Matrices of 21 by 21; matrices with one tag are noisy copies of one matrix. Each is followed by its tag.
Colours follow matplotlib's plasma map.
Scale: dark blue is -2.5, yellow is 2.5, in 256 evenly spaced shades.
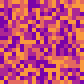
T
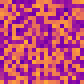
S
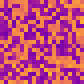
T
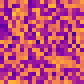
T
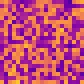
S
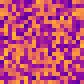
S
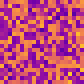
T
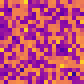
T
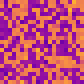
T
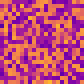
S
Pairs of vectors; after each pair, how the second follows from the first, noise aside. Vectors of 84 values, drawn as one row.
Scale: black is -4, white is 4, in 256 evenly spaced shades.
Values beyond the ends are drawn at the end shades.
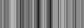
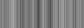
shrunk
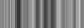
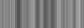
shrunk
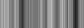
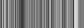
sign-scrambled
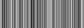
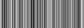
copied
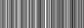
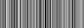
sign-scrambled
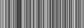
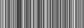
copied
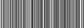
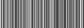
copied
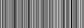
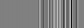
partly zeroed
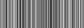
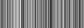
sign-scrambled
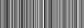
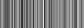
copied
